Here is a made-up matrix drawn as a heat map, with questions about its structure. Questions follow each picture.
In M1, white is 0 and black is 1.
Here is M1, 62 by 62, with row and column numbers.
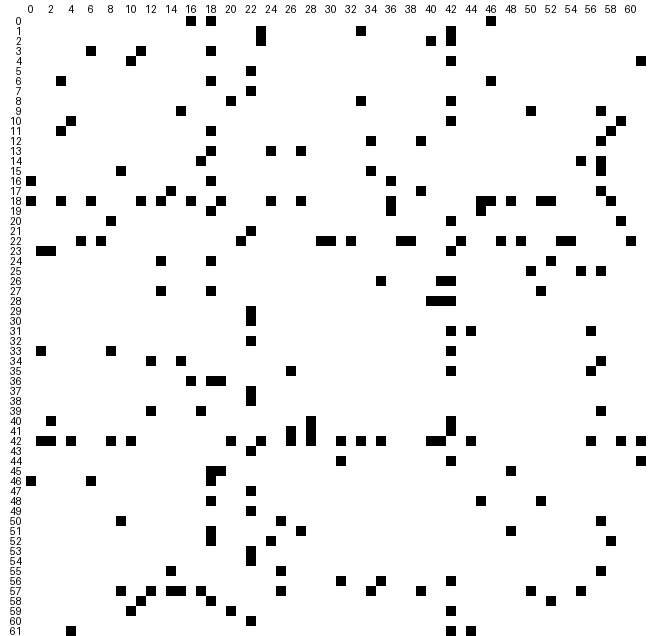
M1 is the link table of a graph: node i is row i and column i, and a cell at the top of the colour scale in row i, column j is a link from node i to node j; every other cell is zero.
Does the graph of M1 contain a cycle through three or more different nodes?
yes
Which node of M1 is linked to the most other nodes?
node 42
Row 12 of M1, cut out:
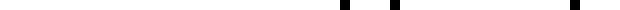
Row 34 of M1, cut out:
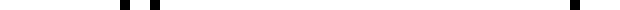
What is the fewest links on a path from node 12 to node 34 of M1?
1
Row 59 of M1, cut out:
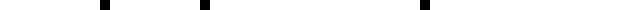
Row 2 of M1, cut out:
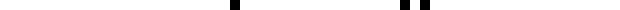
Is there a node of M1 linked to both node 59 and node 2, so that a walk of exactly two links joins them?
yes
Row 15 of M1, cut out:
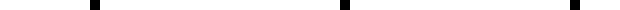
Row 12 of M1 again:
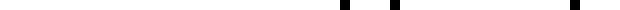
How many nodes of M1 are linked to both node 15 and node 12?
2
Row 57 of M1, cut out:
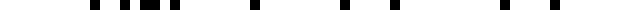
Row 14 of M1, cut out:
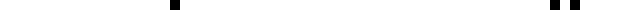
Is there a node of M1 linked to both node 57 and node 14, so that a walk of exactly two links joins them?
yes
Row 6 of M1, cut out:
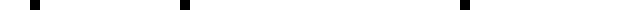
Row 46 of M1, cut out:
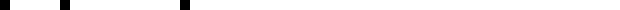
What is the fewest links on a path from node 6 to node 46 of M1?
1
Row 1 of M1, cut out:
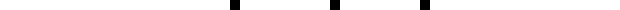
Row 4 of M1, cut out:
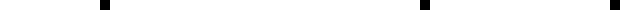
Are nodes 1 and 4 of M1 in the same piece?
yes
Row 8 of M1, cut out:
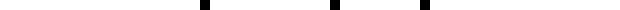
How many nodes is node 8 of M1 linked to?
3
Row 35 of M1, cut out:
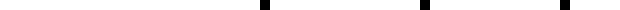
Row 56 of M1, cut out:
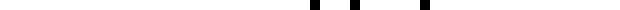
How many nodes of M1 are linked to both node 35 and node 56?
1
